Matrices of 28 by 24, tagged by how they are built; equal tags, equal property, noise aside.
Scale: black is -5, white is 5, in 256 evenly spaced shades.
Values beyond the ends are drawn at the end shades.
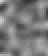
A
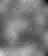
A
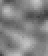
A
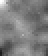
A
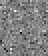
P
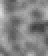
A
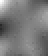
A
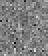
P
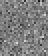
P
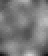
A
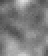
A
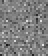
P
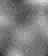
A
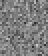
P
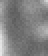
A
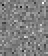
P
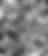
A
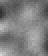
A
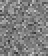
P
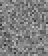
P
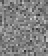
P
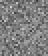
P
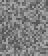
P
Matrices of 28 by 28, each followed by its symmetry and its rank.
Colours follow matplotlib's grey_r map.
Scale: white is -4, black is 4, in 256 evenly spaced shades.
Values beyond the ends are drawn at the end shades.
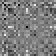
symmetric, rank three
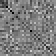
symmetric, rank five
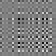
symmetric, rank one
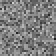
neither, full rank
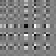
symmetric, rank one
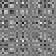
symmetric, rank two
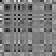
symmetric, rank two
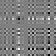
symmetric, rank one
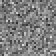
neither, full rank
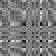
symmetric, rank two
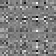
neither, rank three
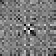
symmetric, rank five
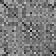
symmetric, rank five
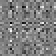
neither, rank three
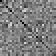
symmetric, rank five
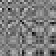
symmetric, rank three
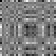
symmetric, rank two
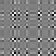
symmetric, rank one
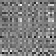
neither, rank three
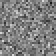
neither, full rank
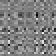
neither, rank three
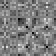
symmetric, rank three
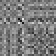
symmetric, rank three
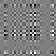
symmetric, rank one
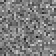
neither, full rank
